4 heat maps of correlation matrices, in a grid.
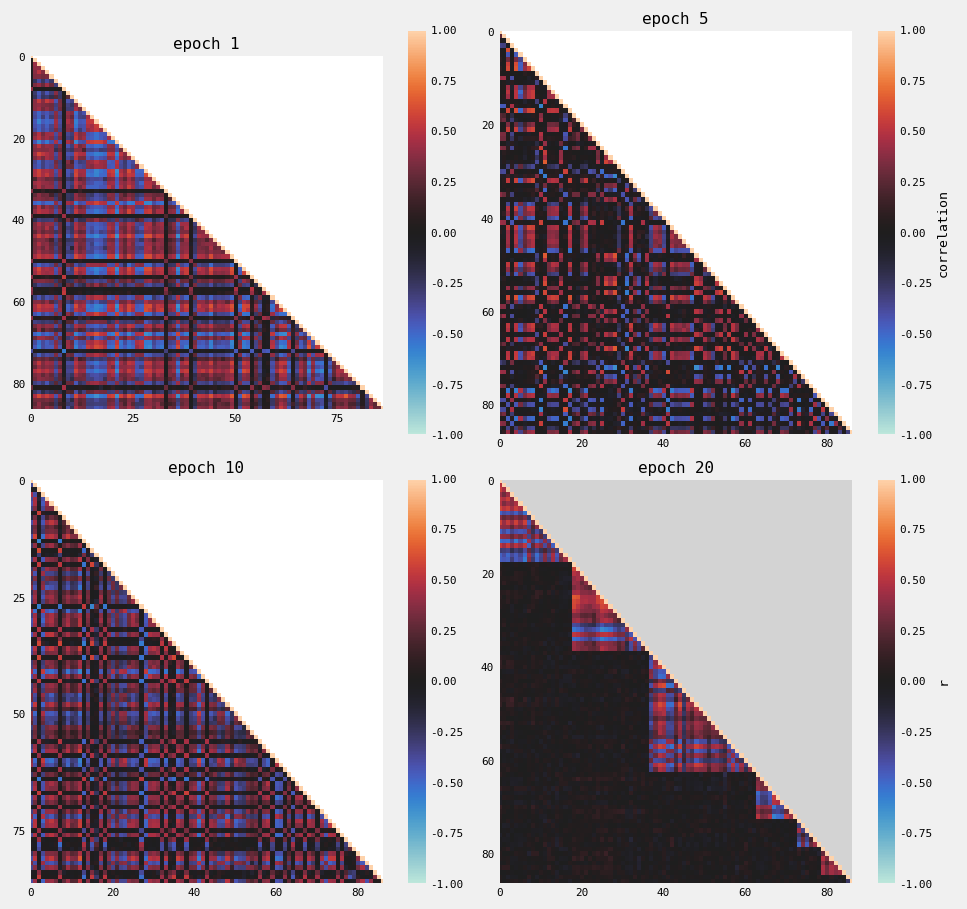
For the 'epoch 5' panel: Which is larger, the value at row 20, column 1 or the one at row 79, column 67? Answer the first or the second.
the first
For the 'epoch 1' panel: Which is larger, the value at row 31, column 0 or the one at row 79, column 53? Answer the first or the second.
the second
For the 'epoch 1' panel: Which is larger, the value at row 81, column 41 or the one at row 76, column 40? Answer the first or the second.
the first
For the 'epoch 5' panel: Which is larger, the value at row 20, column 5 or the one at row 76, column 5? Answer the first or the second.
the second
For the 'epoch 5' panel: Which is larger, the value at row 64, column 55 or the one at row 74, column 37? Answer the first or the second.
the first
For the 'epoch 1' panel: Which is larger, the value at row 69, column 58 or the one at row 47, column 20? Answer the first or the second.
the second
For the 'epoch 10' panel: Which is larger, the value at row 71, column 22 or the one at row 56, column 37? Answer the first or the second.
the second
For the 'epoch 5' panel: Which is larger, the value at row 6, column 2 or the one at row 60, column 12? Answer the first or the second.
the first
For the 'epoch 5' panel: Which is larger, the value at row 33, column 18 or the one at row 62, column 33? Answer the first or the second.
the second
